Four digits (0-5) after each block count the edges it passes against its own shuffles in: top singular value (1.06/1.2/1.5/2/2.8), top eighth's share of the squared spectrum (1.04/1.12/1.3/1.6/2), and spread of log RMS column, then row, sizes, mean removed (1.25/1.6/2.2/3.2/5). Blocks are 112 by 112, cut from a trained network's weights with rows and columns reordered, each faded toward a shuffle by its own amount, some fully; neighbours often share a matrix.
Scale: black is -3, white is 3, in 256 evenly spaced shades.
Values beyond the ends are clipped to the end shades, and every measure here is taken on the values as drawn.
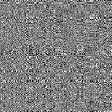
4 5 3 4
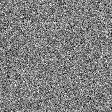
0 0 0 0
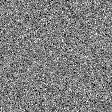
1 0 0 0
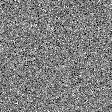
1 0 0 0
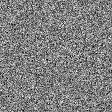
0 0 0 0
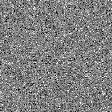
3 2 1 1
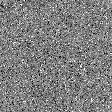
1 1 0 0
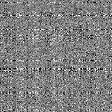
4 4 1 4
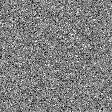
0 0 0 0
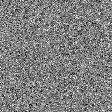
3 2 0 1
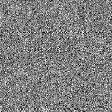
3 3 2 2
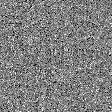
2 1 0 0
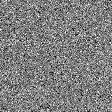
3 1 0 0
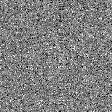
3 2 1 1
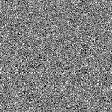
4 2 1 1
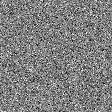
1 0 0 0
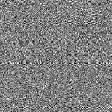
4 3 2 2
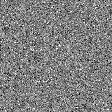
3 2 0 0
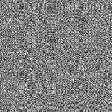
5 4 2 2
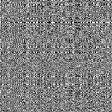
5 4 1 4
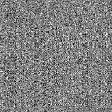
4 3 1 2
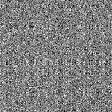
4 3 0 2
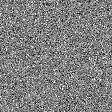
0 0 0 0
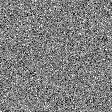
0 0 0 0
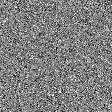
2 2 0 1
